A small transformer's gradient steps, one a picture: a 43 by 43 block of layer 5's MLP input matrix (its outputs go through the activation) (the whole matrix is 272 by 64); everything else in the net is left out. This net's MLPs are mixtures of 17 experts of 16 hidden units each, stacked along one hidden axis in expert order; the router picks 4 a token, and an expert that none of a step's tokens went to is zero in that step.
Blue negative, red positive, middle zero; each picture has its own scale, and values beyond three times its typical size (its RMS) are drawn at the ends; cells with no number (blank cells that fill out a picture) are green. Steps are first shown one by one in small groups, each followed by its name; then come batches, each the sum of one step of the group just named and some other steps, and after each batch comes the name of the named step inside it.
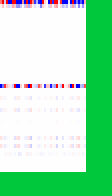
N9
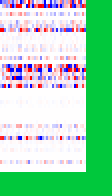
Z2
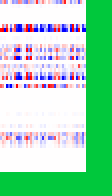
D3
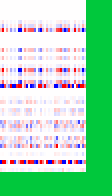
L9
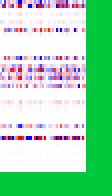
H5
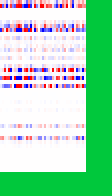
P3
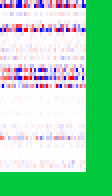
P3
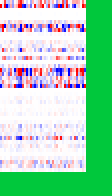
L9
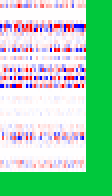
P3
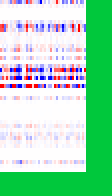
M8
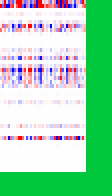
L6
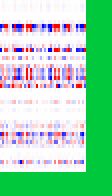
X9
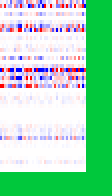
M8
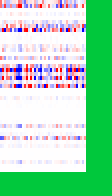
M8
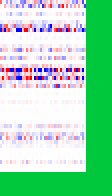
X9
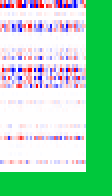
L6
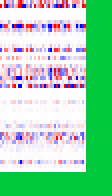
X9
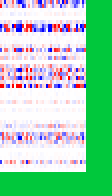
X9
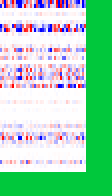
X9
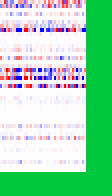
M8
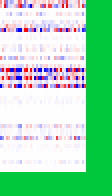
M8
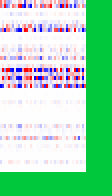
L6
